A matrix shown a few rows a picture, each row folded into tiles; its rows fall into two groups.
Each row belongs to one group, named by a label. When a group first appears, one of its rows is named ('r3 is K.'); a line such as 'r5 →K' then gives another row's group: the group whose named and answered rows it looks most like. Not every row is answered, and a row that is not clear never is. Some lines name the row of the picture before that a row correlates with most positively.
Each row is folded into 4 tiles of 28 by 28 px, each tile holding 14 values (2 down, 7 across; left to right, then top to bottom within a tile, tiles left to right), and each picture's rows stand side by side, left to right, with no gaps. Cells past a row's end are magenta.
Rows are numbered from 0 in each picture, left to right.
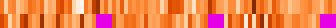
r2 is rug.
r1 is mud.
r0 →mud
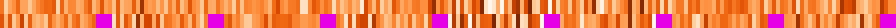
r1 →rug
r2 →mud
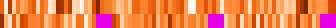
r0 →mud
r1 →mud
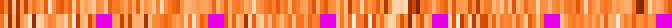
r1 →mud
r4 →rug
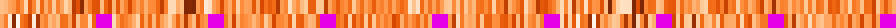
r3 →mud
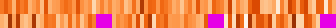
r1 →rug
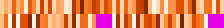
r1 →rug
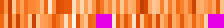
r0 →mud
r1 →rug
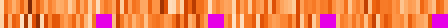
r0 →rug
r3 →rug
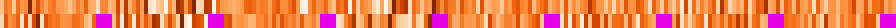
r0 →rug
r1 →rug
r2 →mud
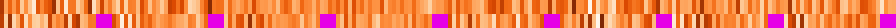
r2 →rug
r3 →mud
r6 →rug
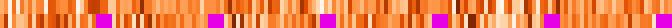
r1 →rug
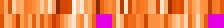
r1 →mud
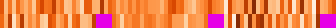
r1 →mud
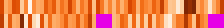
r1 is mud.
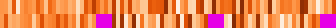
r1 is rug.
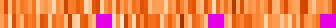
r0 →rug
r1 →rug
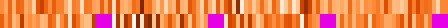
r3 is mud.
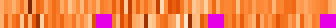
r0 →rug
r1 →mud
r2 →mud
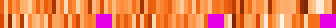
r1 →rug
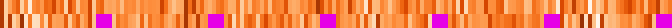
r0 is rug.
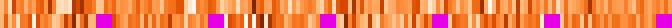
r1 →mud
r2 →rug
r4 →rug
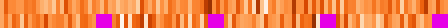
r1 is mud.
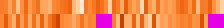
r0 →mud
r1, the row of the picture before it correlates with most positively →2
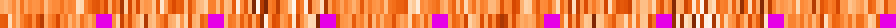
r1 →mud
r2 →rug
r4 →mud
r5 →mud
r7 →rug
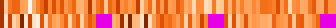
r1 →mud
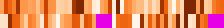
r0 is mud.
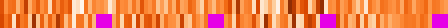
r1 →rug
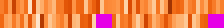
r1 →mud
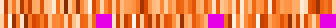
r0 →rug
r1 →rug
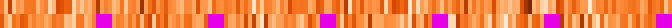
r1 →rug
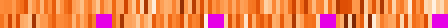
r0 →mud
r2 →rug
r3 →mud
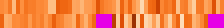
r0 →mud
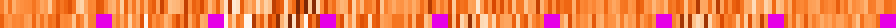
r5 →mud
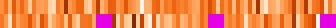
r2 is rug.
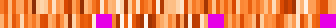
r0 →rug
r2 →mud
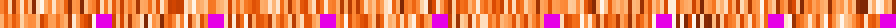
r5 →rug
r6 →rug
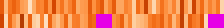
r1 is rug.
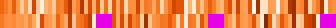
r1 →mud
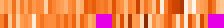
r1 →mud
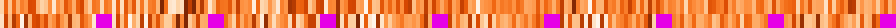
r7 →mud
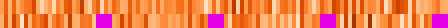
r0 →rug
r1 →mud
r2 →mud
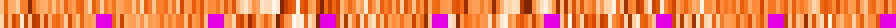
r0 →rug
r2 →mud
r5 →rug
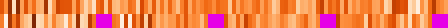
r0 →mud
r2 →mud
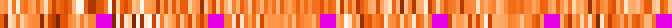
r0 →mud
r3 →rug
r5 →rug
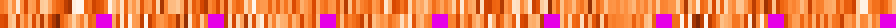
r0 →mud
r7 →mud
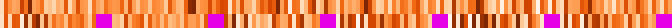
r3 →rug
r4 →rug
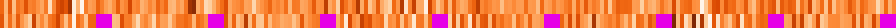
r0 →mud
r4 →rug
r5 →mud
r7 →mud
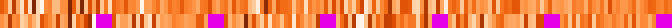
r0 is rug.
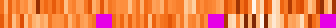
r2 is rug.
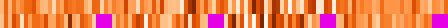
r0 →rug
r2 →rug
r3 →mud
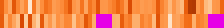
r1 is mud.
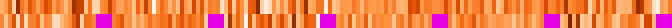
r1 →rug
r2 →rug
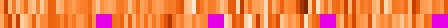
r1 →mud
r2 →mud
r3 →mud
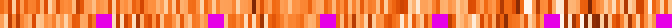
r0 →mud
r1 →rug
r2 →rug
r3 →mud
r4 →mud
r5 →rug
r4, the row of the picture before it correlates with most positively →1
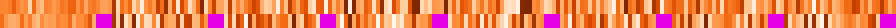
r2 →rug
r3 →mud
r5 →rug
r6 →mud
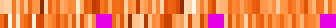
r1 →mud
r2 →rug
